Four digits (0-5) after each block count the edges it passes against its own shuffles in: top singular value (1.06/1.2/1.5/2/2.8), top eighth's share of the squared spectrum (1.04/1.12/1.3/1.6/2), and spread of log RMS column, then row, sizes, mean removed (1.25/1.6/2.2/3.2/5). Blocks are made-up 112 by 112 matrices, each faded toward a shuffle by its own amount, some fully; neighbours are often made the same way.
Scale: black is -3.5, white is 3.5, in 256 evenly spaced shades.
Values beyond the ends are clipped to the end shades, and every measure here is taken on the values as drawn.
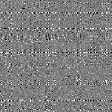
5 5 3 3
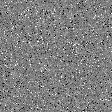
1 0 0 0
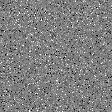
3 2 0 0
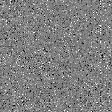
3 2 1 1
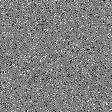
0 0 0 0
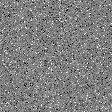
1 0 0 0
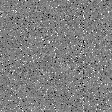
3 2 1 0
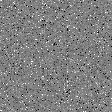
2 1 0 0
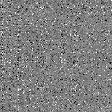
4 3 2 1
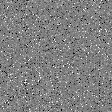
3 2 0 0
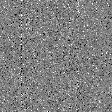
2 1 2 0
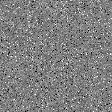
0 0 1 0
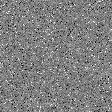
0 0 0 0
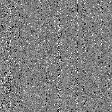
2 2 3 0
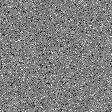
0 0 0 0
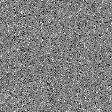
1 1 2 0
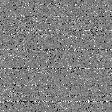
2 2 0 3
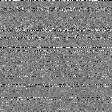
3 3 0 4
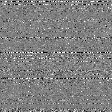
3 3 0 4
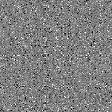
4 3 2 2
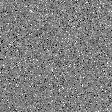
1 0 0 0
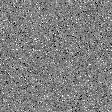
1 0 0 0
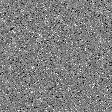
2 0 0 0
